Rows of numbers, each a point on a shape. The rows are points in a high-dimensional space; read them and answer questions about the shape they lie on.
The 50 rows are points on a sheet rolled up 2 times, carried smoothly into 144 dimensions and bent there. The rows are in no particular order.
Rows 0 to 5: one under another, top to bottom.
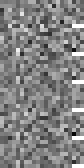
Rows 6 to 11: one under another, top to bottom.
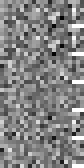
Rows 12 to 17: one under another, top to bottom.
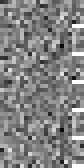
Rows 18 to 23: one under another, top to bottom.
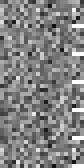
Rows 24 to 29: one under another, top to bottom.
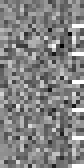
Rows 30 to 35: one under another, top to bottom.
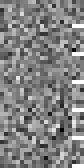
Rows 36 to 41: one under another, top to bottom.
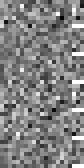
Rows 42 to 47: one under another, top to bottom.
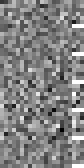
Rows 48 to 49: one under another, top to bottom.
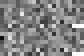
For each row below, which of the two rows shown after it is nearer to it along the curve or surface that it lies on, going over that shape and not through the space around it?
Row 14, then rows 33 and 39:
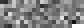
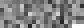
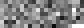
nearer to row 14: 39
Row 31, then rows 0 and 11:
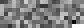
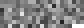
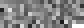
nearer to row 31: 0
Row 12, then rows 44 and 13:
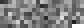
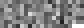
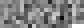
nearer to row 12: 44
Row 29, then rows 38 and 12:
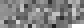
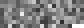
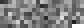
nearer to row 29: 38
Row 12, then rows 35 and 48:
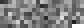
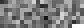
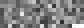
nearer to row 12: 35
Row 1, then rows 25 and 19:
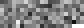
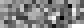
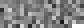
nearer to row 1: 25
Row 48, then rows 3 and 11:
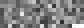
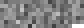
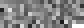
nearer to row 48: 11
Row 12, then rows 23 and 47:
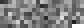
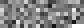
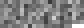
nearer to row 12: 23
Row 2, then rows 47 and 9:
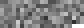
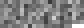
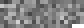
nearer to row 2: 9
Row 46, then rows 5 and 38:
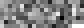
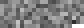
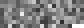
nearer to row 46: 38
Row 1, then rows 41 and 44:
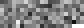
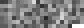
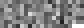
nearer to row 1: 41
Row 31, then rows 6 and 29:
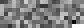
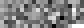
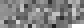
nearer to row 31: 6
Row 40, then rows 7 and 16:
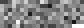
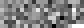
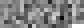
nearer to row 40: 7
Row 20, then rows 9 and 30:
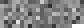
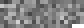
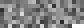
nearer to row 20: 9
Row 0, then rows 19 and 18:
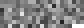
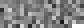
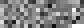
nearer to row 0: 19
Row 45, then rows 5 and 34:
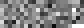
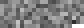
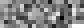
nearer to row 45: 34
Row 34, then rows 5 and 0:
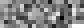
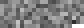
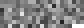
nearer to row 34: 0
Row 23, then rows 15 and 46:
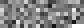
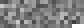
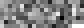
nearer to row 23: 46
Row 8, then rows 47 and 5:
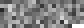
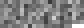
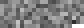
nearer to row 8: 5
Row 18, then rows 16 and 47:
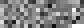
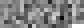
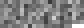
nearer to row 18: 16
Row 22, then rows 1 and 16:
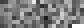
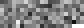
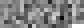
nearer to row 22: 1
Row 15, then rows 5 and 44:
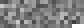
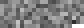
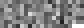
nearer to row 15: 5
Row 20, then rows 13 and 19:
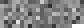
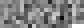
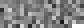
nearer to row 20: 13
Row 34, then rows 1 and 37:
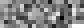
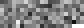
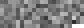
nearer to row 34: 1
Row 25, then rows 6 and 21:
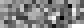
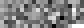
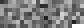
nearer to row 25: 6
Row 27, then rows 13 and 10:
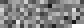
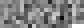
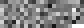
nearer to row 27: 10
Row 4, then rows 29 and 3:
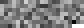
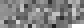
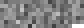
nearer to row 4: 29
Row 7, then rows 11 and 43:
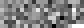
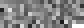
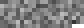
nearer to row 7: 11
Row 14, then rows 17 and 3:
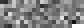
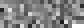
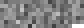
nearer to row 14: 17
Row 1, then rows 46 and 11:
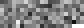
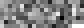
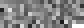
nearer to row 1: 46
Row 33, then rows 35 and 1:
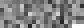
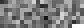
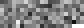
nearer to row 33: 35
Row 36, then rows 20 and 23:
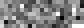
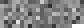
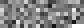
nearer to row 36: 23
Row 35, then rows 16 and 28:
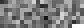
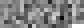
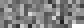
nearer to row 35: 28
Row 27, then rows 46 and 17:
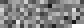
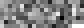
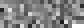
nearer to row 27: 46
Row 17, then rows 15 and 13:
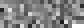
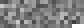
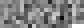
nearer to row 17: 13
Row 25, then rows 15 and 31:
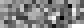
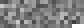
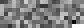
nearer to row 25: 31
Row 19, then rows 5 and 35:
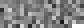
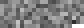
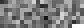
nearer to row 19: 35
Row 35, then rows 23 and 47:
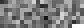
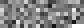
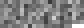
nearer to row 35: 23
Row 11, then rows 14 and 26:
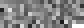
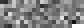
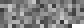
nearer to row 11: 26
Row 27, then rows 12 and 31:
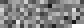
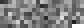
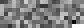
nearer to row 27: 31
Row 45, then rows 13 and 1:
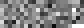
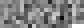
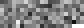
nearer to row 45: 1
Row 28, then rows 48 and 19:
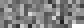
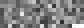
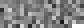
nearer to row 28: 19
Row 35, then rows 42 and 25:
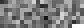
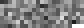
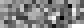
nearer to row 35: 42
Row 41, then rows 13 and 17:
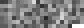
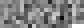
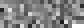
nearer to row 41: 17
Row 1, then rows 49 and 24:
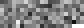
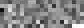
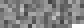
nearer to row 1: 49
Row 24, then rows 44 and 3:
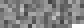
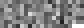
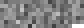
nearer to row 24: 3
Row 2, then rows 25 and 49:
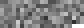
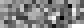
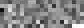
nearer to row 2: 49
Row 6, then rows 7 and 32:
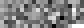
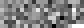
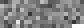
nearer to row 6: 7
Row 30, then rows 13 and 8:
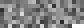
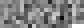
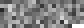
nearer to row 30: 8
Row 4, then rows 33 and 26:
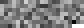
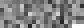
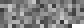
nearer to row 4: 26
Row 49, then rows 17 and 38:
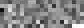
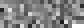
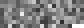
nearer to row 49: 38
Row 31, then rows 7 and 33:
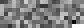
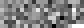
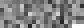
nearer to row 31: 7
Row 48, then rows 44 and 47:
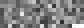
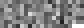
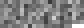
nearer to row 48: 44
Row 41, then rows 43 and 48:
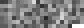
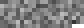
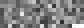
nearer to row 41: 48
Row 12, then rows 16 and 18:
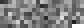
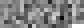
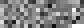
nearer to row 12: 18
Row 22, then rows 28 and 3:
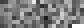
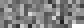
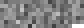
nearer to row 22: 28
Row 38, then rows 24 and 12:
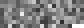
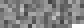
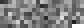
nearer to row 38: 12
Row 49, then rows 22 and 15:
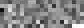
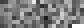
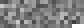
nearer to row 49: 22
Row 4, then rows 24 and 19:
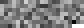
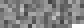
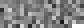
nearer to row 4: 19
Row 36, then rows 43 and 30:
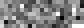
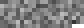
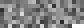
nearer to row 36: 30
